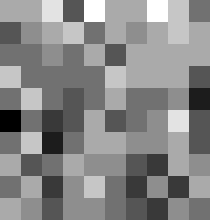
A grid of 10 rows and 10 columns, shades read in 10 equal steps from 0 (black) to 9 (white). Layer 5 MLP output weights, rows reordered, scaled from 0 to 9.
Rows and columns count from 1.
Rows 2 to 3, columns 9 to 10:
7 6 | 6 6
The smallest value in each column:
0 3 1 3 4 3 2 2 2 1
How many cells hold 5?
16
